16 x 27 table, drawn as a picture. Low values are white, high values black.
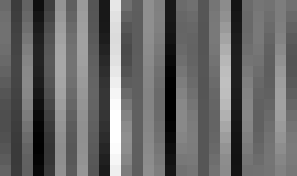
The grain runs up and down. The bottom left is the ninth with the highest average. There is no overall slope.
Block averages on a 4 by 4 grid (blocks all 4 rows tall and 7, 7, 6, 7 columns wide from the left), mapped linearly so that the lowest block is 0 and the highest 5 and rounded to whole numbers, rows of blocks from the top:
4 1 3 2 | 3 1 4 2 | 4 0 4 1 | 5 0 3 2
